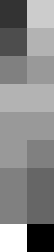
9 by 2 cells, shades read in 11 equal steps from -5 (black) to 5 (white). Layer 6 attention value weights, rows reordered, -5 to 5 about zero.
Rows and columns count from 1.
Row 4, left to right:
2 2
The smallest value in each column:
-3 -5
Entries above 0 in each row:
1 1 1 2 2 1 0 0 1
